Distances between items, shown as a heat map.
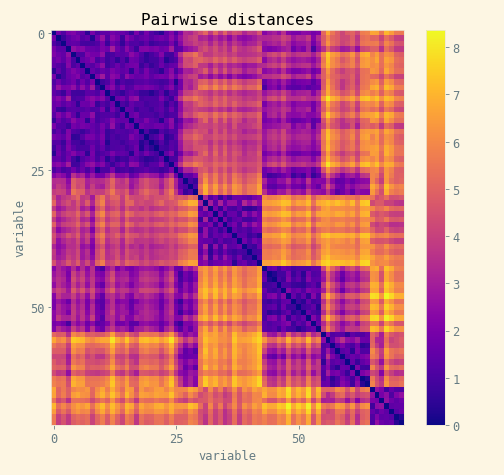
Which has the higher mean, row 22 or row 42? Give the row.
42
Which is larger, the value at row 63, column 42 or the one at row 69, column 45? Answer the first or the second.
the first
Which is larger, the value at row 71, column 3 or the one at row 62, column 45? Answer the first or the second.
the first
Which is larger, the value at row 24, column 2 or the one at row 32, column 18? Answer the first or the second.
the second
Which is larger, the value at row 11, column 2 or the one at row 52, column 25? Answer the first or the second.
the second
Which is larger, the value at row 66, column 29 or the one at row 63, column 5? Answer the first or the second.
the second
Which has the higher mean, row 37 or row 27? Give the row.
37
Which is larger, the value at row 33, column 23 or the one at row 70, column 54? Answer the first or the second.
the second
